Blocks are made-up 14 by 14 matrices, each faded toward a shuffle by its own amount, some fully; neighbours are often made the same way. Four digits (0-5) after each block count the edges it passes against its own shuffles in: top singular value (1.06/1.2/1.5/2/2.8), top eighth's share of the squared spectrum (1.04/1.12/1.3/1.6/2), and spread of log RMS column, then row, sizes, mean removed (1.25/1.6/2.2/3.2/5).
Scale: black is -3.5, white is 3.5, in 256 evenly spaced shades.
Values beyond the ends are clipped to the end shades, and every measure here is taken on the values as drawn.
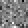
1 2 0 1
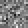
0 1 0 0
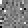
2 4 1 0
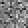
0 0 0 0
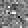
1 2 0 0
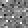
0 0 0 0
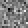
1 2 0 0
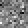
1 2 1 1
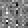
2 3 1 0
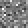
1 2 0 0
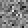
1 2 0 0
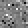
1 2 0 0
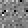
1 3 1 1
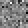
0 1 0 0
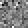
1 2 0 0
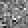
0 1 0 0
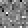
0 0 0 0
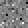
0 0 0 0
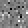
1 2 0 0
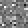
2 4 1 0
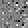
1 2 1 0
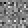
0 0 0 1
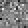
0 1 0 1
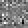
0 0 0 1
